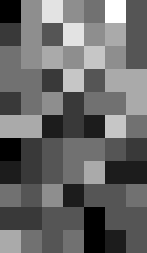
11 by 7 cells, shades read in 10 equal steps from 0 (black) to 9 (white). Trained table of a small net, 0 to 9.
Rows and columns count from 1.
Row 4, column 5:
3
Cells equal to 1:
7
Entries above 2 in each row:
6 6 7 6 5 4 4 3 6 4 5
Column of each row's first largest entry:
6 4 5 4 7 6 4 5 3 3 1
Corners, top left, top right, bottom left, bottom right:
0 3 6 3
